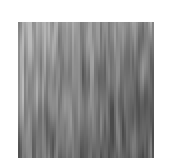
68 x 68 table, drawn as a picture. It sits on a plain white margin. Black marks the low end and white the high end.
Histogram: bell-shaped. Ninth with the highest average: top left. Grain: streaks running down. Mirror symmetry: none. Slope: up to the top left.
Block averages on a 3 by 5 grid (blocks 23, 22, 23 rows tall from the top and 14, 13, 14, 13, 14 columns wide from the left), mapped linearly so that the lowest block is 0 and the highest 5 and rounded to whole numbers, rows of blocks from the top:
5 4 4 3 2
4 3 2 1 0
2 2 1 0 0
